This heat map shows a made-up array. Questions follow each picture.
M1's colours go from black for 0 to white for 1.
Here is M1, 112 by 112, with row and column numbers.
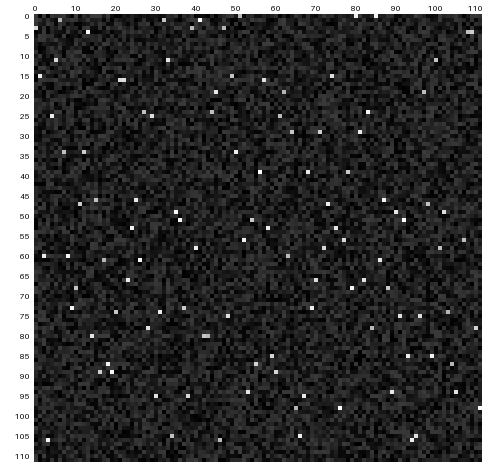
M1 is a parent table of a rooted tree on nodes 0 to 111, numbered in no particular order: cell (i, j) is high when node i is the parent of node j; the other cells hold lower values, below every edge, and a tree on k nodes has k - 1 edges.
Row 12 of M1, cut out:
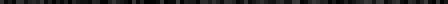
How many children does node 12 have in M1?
0
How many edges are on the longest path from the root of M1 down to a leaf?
4
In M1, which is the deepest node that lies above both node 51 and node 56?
3
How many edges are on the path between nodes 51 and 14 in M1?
3
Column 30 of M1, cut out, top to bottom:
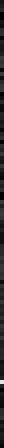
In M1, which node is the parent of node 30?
95
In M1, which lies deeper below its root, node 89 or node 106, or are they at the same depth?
node 89
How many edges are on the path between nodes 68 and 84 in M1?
3
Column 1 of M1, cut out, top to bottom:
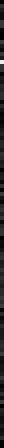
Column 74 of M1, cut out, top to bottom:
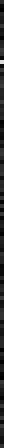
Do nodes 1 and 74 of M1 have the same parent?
yes
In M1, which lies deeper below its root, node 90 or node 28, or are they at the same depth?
the same depth
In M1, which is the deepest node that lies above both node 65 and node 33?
47
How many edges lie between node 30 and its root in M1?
4
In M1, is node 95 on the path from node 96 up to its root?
no
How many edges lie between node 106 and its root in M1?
0
